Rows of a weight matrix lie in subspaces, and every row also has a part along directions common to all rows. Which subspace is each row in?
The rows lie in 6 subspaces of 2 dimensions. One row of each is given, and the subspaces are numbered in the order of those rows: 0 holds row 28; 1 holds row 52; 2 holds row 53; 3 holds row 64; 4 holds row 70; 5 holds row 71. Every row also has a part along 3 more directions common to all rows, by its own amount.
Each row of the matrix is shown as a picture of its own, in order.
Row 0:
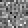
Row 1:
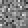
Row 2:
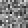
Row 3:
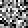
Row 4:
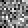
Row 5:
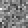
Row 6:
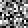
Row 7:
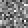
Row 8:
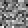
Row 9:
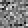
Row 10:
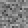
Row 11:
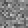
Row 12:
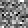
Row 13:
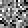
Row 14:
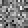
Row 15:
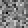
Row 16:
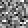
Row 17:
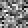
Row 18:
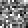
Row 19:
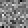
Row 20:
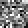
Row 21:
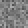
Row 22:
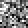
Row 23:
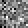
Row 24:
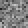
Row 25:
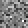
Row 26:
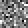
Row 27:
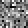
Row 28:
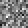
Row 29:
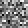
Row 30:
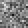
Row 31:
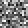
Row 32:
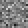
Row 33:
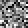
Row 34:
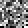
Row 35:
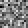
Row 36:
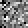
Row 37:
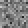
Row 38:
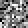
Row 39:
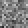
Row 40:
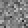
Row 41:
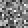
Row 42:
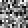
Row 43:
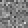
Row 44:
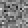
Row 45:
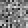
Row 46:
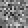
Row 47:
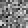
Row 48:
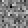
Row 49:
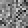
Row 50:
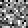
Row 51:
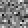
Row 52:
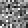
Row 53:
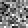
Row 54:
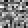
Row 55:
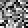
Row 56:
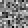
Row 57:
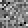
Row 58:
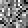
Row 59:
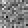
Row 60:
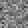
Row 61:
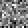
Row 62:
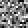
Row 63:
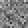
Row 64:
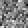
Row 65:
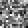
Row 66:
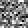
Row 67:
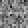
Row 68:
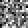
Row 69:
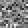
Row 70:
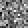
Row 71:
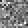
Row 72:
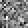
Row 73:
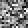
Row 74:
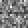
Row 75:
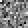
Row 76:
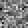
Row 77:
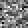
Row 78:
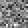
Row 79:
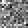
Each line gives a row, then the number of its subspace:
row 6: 4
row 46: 5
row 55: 4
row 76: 2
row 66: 3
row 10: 2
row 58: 0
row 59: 5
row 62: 3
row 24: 2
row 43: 5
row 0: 5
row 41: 4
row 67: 1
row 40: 4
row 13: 0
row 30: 2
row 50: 0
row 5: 2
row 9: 5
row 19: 3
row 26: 4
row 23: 5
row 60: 2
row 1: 0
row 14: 0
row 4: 5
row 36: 5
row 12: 3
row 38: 2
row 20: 1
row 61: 3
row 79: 5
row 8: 3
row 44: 2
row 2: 1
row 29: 3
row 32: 4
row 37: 0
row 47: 1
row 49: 0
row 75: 5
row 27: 1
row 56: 5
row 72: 5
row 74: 1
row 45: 1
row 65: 1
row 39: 3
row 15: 3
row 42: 1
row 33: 4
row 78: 4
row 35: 0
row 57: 5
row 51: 3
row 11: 3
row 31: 3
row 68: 0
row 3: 0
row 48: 1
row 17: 2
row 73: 2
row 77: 2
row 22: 2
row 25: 4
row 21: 1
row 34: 4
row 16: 3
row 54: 0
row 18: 1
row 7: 4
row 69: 4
